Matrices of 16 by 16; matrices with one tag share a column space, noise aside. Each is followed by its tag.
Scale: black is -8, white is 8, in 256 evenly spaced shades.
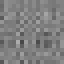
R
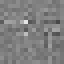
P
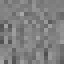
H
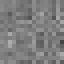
R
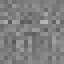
P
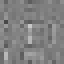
H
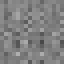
R
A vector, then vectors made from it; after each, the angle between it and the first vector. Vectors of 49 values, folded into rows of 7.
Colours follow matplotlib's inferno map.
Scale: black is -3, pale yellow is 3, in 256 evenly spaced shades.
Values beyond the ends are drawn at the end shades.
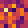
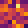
orthogonal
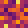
partly opposed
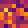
nearly parallel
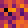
nearly opposite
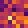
orthogonal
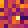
orthogonal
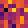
nearly opposite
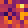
orthogonal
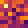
orthogonal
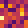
partly aligned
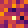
partly aligned
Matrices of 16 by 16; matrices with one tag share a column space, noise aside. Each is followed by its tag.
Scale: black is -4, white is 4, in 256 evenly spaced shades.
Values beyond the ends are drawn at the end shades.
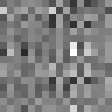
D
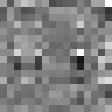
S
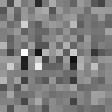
S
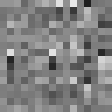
S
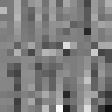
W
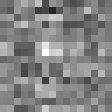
D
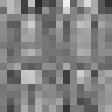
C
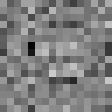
D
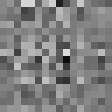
S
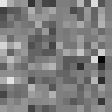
S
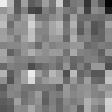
C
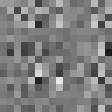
D
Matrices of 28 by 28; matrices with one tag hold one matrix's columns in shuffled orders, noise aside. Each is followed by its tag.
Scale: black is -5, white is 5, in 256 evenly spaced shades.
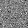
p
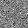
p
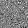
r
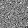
r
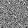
r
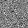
p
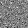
r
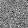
p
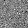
p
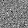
p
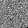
r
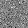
r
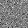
r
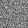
r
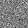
r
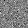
p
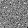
r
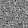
p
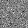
p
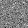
r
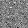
r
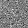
p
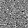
p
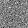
r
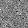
p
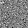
r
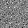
r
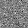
p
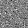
p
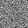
r
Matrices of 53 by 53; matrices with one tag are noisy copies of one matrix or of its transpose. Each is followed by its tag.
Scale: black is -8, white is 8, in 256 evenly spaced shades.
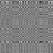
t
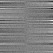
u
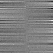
u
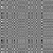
t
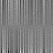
u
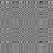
t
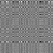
t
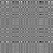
t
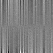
u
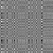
t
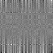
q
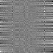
q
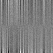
u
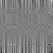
q
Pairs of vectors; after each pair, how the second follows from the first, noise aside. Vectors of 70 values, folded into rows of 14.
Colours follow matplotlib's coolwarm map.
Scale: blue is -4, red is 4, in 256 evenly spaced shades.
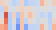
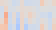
shrunk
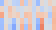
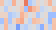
shuffled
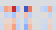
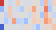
shuffled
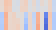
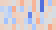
shuffled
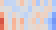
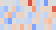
shuffled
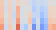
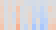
shrunk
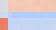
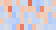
shuffled
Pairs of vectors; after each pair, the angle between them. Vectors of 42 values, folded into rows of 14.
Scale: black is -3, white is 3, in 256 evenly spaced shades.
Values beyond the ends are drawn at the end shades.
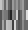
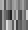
nearly parallel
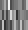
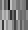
nearly opposite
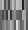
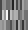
partly opposed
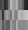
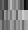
nearly parallel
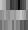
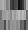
nearly parallel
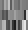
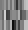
partly aligned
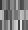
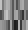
nearly opposite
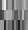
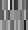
orthogonal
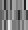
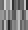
nearly opposite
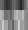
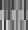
partly aligned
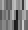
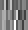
partly opposed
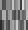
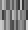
nearly opposite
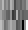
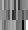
nearly parallel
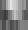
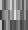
partly aligned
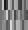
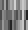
orthogonal
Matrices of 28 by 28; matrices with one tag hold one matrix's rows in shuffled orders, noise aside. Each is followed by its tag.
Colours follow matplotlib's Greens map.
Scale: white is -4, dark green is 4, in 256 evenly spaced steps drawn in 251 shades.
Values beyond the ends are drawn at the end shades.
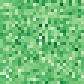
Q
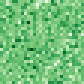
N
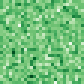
N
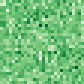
Q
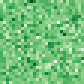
N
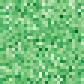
Q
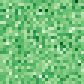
Q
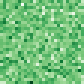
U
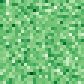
N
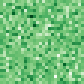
N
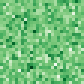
N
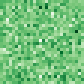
Q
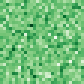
N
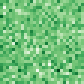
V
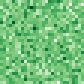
N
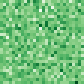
Q
